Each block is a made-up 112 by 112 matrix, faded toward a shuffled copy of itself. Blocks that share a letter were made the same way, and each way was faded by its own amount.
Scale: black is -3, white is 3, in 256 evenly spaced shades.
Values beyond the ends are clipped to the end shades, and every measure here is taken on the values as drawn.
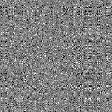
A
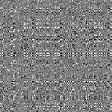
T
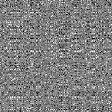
A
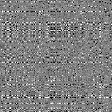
T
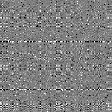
T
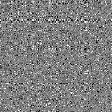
A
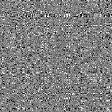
A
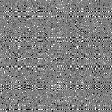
T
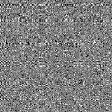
A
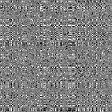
T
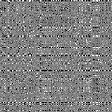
T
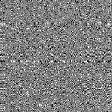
A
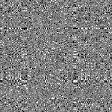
A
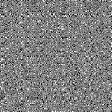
A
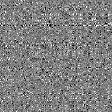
A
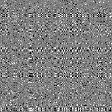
T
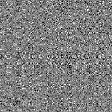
A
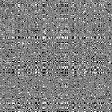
T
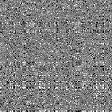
A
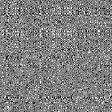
A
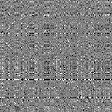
T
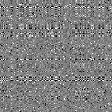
T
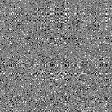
A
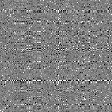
T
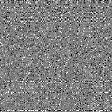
A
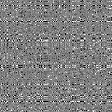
T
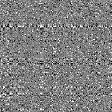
A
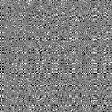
T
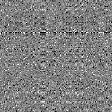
A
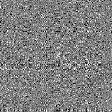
A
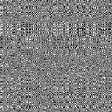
T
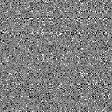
A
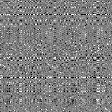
T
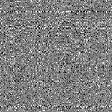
A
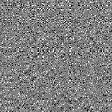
A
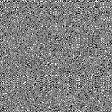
A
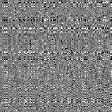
T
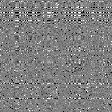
T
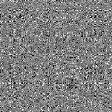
A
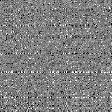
A
